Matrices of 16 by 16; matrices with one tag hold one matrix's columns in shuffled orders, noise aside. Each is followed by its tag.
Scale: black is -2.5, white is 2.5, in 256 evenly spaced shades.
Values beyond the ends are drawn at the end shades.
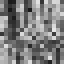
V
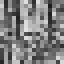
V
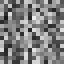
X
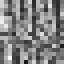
V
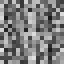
X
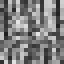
V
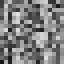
X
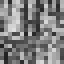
V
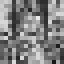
V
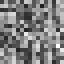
X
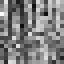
V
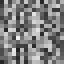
X
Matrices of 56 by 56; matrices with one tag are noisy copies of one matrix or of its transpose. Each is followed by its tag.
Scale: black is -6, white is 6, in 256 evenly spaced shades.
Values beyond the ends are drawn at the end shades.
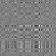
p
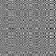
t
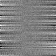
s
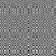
t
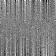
s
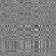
p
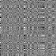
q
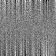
s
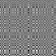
t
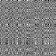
q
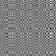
t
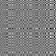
t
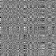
q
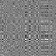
p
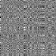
q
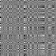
q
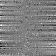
s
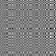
t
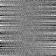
s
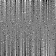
s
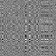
p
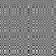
t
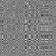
p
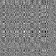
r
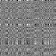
q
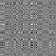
r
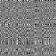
q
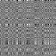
q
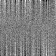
s
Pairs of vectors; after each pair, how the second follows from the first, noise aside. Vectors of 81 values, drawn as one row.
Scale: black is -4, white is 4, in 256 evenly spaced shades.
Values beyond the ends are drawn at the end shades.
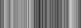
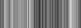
copied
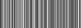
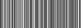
copied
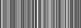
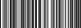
scaled up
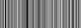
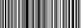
scaled up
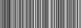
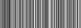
copied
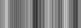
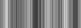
copied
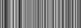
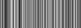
copied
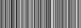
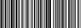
scaled up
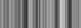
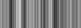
reversed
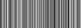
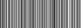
sign-scrambled
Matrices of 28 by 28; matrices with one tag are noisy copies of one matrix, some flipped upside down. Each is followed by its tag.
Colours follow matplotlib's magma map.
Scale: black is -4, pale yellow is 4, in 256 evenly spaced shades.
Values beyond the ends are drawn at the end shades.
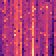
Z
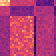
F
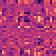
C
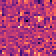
C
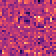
C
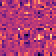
C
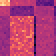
F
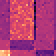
F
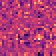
C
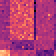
F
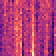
Z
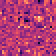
C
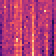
Z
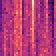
Z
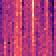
Z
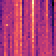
Z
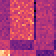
F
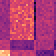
F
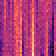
Z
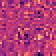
C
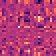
C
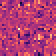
C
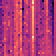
Z
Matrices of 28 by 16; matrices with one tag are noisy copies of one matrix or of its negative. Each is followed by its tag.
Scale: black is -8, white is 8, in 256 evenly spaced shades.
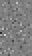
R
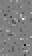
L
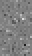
L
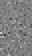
R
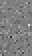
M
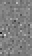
R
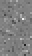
L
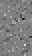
L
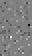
M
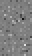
L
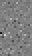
R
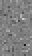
L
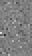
R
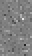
L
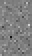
M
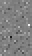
M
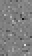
L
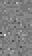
R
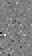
R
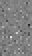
M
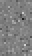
L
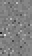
R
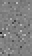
R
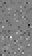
M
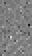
M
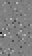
R
